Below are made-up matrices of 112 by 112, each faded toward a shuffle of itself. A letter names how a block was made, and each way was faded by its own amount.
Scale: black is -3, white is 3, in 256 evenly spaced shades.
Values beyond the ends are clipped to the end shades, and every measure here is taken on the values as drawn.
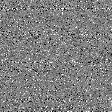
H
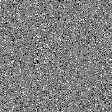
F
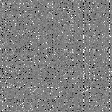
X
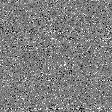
H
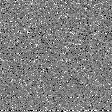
H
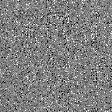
F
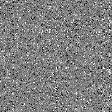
F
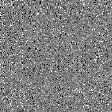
F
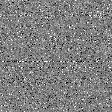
H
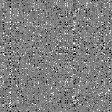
X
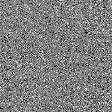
F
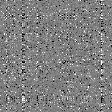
X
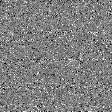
H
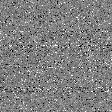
H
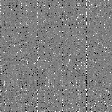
X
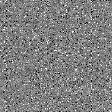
F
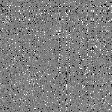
X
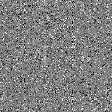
F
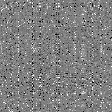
X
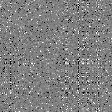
X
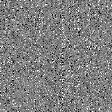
F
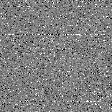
H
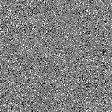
F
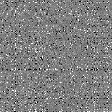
X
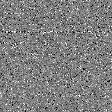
H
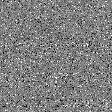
H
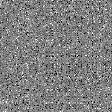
F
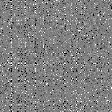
X
